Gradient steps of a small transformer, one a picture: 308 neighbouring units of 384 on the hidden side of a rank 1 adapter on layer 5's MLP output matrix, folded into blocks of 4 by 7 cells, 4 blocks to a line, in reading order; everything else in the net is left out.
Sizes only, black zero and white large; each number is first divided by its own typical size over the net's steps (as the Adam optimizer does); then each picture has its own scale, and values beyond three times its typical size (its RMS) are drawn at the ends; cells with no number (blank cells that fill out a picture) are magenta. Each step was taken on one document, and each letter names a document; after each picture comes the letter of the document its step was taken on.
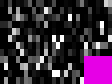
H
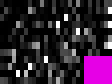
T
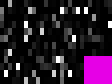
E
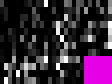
T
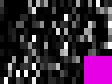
T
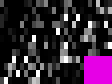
T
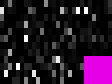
E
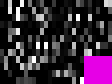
H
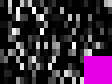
H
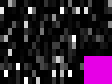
E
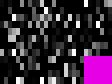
H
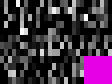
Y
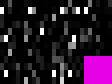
E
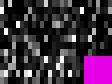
T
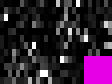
T
